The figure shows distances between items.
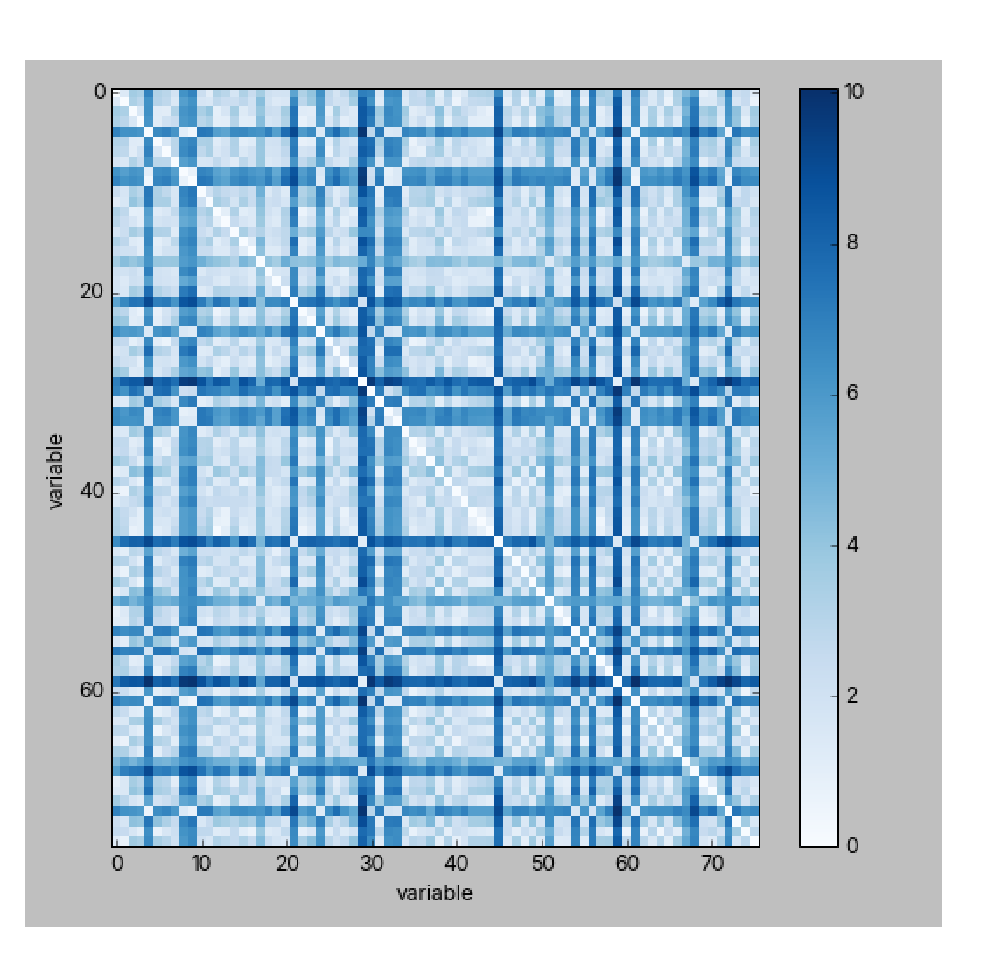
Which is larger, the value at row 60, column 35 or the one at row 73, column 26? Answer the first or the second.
the second
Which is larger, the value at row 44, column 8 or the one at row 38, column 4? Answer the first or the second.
the second
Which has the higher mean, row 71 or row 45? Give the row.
45
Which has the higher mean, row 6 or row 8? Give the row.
8
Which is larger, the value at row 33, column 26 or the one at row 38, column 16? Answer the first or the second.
the first
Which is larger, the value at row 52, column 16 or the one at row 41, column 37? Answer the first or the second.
the second
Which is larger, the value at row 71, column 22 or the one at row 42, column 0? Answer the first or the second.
the second
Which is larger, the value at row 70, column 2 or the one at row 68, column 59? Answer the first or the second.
the first
